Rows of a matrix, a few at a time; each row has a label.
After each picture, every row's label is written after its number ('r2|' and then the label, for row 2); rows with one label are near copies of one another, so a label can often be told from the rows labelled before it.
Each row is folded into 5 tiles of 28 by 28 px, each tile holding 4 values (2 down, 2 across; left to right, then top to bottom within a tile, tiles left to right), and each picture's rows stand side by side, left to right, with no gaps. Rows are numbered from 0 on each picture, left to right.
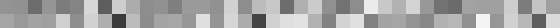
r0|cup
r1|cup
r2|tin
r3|cup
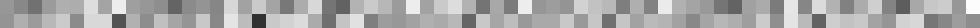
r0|cup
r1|cup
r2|tin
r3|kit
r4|kit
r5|cup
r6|tin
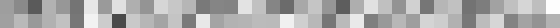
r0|cup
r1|kit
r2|tin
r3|tin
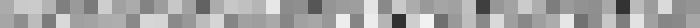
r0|kit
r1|tin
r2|cup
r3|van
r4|van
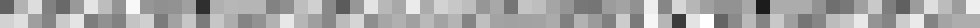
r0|tin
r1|van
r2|tin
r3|kit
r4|cup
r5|van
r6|tin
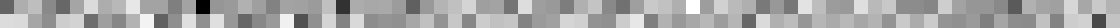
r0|tin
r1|van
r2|van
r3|kit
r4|tin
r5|kit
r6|kit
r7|cup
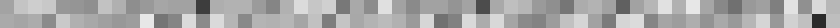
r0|kit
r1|van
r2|kit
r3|van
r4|tin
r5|cup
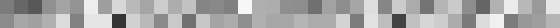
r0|cup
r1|kit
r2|cup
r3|tin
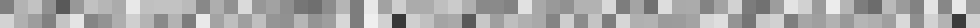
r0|tin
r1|kit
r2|cup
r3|kit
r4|kit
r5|tin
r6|cup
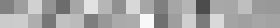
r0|tin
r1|van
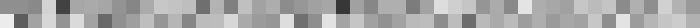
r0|van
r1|kit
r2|van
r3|kit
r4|kit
